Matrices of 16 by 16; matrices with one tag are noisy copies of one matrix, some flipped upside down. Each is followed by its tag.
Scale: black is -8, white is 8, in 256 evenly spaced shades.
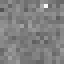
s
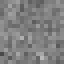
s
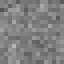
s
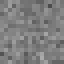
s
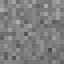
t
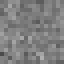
s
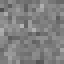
s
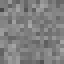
s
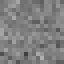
s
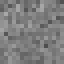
s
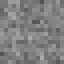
s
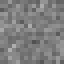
s
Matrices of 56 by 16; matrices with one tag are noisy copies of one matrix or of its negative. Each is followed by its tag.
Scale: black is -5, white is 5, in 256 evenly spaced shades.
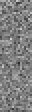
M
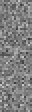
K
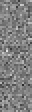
K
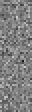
K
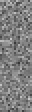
M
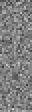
M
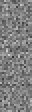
K
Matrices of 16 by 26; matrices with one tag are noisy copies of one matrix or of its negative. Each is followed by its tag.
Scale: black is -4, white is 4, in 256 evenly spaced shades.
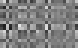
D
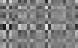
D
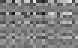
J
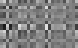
D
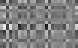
D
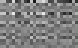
J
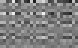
J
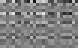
J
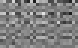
J
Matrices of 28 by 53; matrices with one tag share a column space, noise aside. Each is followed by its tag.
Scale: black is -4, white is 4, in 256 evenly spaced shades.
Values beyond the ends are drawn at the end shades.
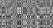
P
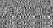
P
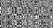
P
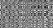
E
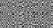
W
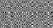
W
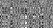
P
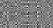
W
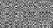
W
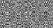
W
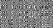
E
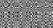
W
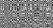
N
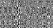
P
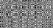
E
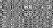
E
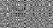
N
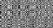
E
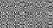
W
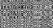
E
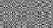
W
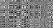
E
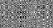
E
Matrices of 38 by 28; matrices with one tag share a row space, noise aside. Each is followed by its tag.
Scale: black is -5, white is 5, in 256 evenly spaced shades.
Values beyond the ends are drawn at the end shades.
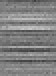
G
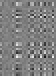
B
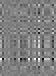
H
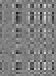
B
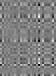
H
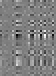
B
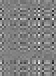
H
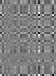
H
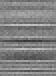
G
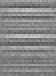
G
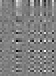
B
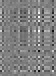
H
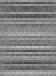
G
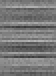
G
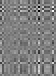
H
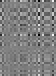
H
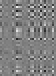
B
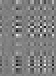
B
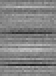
G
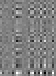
B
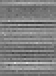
G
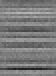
G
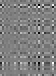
H
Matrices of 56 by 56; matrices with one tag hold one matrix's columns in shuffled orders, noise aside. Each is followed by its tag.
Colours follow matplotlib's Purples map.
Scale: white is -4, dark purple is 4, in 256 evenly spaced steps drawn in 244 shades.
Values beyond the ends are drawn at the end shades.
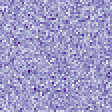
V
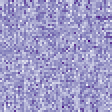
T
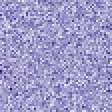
V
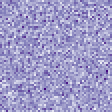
V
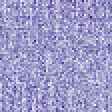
T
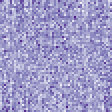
T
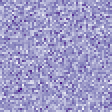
V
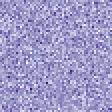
V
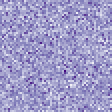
V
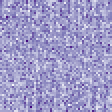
T
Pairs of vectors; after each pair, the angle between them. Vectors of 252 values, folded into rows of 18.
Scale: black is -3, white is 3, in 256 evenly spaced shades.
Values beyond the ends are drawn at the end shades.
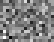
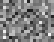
nearly parallel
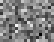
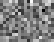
orthogonal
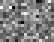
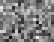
partly aligned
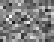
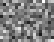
orthogonal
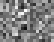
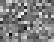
partly aligned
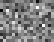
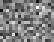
nearly parallel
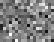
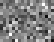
nearly parallel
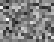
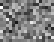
nearly parallel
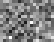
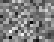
nearly opposite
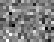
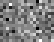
orthogonal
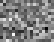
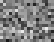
nearly opposite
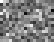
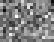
orthogonal
